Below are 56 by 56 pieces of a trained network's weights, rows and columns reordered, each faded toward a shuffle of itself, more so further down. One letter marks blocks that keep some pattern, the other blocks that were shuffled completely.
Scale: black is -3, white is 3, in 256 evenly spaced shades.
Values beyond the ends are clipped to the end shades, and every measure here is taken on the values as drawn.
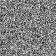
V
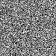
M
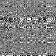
V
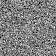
M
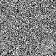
V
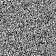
M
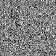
V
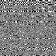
V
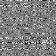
V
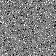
M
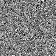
M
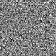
V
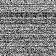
V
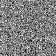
V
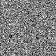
V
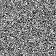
M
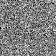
V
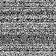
V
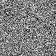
M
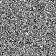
V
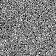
M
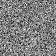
M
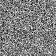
M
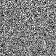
V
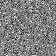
M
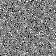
M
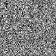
V
